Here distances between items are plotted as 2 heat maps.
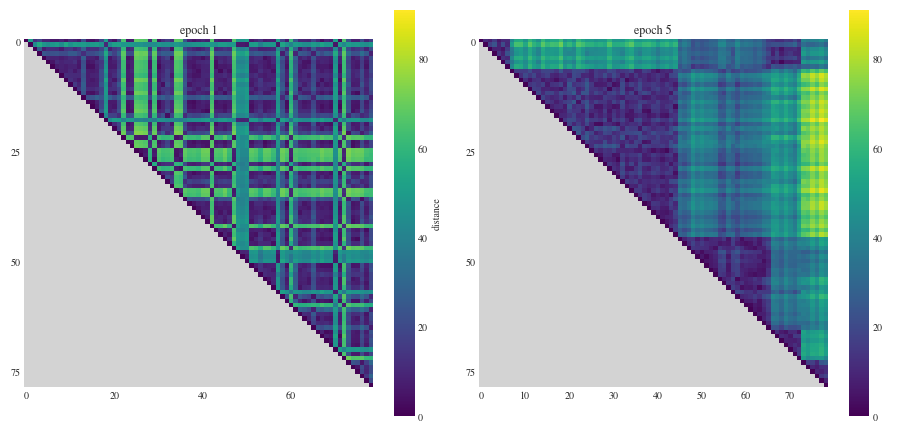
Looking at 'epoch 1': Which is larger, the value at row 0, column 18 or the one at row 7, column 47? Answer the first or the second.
the second
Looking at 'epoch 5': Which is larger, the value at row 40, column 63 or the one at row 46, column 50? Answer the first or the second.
the first
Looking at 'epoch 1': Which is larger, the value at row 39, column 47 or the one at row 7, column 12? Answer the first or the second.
the first
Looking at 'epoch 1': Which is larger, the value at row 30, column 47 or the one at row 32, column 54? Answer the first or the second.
the first
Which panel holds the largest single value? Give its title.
epoch 5
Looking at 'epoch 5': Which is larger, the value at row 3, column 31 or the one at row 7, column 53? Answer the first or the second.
the first
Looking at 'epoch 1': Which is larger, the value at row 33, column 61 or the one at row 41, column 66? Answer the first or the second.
the first
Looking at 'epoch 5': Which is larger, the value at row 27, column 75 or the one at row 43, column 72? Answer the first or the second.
the first
